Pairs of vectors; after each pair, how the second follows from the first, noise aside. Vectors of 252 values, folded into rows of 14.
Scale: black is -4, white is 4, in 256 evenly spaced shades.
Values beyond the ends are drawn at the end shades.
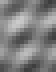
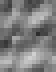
wrapped around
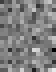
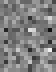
wrapped around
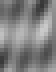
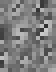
sign-scrambled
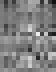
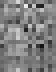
wrapped around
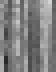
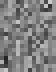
sign-scrambled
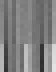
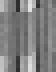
wrapped around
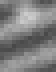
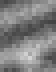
reversed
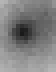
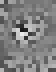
sign-scrambled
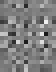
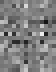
sign-scrambled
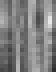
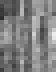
wrapped around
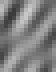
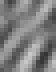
reversed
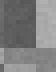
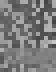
sign-scrambled
